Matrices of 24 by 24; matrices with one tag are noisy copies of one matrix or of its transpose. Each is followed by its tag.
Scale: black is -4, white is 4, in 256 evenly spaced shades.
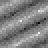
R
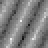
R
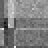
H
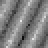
R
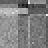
H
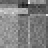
H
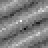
R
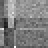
H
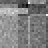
H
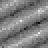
R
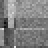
H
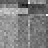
H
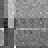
H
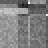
H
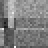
H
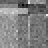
H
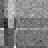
H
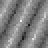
R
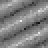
R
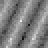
R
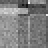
H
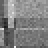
H
